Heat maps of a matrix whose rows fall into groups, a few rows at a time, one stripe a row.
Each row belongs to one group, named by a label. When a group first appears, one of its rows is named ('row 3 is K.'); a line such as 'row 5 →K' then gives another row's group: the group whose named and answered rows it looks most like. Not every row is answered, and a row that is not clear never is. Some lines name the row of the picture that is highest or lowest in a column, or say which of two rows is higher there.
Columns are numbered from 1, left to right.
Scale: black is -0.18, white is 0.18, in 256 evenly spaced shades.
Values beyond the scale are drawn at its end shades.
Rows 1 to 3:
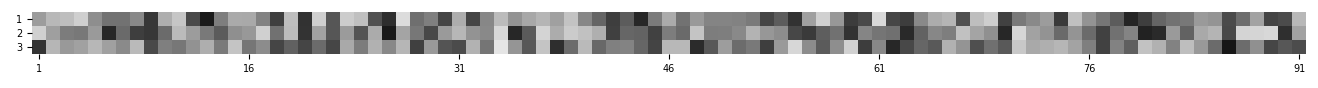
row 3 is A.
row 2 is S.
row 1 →S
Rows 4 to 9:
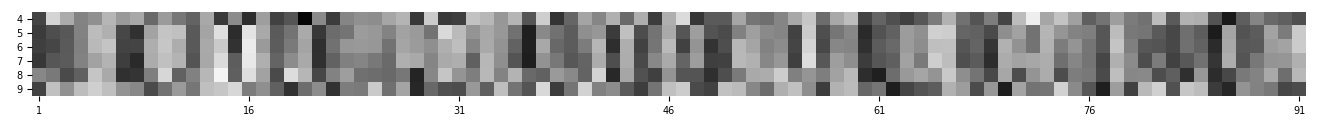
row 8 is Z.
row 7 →Z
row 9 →A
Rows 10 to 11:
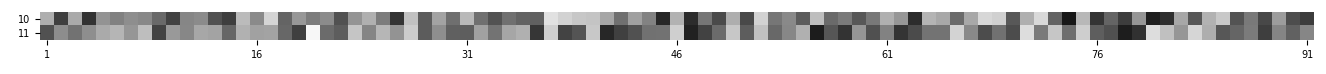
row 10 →S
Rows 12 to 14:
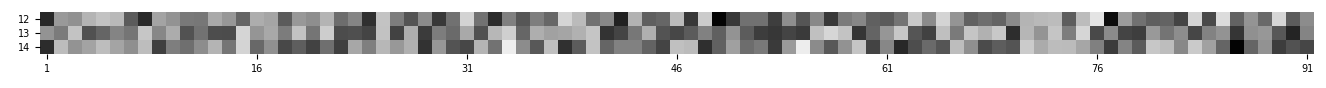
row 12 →Z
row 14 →A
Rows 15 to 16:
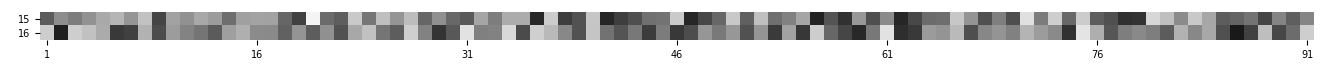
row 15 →A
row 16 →S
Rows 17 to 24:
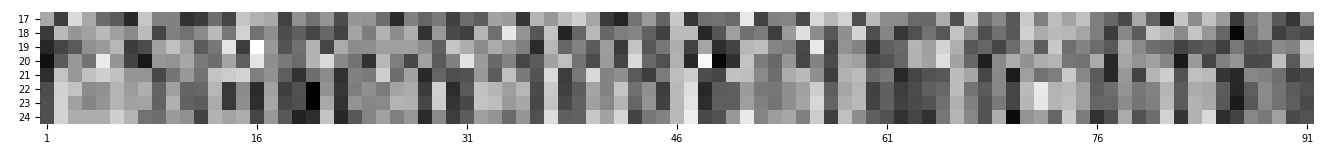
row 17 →S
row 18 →A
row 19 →Z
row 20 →Z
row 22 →A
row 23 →A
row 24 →A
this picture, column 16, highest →19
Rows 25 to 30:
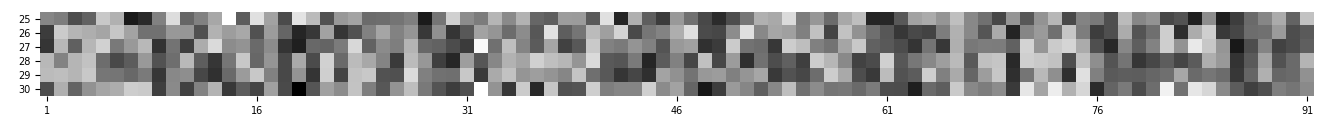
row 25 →Z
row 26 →A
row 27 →A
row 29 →S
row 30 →A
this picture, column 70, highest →25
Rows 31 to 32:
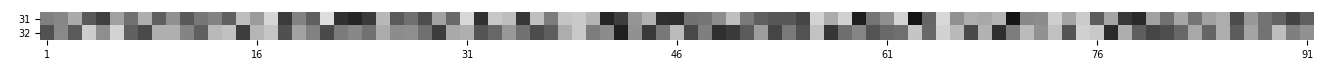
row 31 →S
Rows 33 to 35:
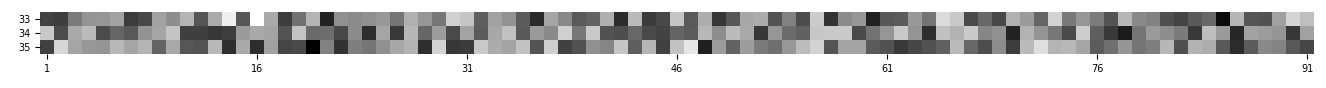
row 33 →Z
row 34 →S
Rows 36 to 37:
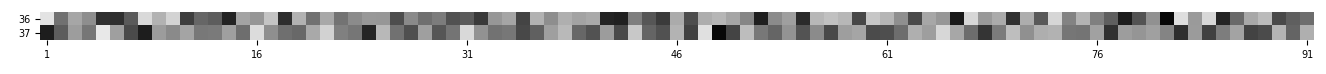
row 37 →Z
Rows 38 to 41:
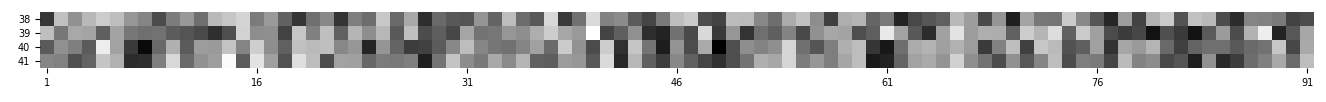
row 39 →S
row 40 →Z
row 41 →Z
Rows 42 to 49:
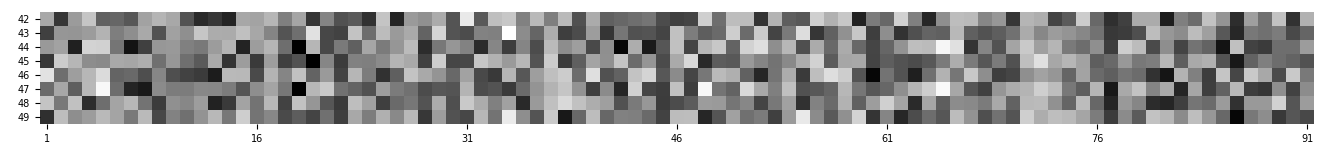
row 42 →S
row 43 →A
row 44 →Z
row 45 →A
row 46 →S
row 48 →S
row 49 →A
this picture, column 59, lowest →42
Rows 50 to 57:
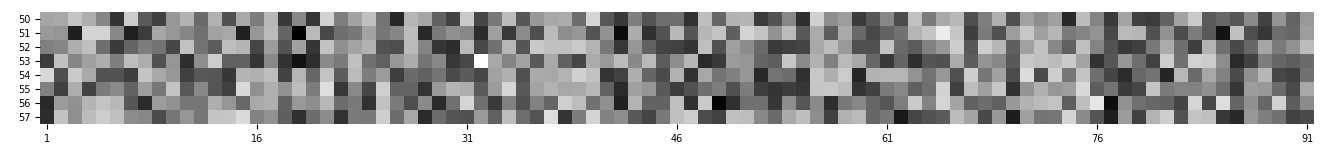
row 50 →S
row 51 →Z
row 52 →S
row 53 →A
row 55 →S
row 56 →Z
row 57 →A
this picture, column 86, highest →51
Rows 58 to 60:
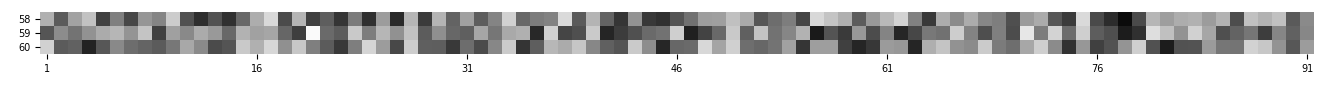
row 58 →S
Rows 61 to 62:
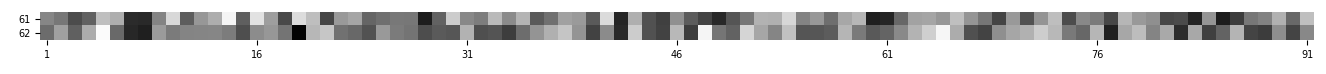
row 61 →Z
